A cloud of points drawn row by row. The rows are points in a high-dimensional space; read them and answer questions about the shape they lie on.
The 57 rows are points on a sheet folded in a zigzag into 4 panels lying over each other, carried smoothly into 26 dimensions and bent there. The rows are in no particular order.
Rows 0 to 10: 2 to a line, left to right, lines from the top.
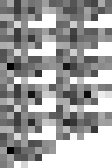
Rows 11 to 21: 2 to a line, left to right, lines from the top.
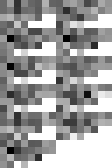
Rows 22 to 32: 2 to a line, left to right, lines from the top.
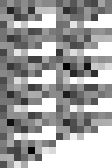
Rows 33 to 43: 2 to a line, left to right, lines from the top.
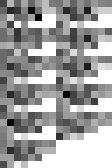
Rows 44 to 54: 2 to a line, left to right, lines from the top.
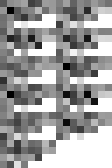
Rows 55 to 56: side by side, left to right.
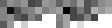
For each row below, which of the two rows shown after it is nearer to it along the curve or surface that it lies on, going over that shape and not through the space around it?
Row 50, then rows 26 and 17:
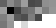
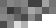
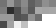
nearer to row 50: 26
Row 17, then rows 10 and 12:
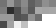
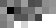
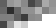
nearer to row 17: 12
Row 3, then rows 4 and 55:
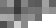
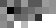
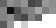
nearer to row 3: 55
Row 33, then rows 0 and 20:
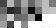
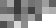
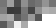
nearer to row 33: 20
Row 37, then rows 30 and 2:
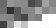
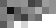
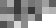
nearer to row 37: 30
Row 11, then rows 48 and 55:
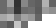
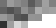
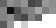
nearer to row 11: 48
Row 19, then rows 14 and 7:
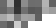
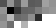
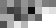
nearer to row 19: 7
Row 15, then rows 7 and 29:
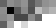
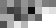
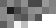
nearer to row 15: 29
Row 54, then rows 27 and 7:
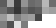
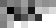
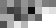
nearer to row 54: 7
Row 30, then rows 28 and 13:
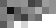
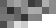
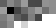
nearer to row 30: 28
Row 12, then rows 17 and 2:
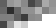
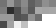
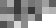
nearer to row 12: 17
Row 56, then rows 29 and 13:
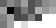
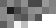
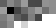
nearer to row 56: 13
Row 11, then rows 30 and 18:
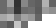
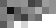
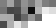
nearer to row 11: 18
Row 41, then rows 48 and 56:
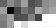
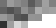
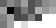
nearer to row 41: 56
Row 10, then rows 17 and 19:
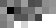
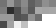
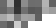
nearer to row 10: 17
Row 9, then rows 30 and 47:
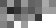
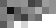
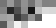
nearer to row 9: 30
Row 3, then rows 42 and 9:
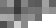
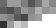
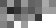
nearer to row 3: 42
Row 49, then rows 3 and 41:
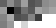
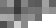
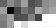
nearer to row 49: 41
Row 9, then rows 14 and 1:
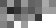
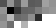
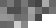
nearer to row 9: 1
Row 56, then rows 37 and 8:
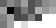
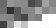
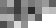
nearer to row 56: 37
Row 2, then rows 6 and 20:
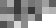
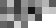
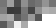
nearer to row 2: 6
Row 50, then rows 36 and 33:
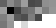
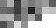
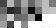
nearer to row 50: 33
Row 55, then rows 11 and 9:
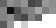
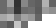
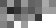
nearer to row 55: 9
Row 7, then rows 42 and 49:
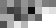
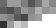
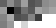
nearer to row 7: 42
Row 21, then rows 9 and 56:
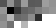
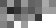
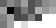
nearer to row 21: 56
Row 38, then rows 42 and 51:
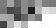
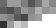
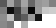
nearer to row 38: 42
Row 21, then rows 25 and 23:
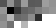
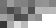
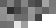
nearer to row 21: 23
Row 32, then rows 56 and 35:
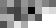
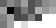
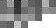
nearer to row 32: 35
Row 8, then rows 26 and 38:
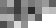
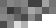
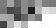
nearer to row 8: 38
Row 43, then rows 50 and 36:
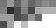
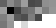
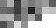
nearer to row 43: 36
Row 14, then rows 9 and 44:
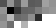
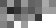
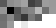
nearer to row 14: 44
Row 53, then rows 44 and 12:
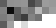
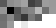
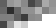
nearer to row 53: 12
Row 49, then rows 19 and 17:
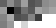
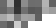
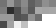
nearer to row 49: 17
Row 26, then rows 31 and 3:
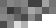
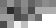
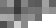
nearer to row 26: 31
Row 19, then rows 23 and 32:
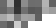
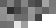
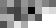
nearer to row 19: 32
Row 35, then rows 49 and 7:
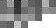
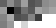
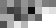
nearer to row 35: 7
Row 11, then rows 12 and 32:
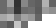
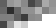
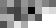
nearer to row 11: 32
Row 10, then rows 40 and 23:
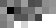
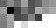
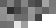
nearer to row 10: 40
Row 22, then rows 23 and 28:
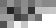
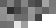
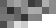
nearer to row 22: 28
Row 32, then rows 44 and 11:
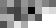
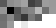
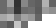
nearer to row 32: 11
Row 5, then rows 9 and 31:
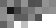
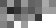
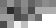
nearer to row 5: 9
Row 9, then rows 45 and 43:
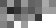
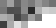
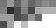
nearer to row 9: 43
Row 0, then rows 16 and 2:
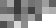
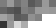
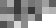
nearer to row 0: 2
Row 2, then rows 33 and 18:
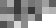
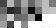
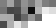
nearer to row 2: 18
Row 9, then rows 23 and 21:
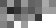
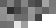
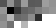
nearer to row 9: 23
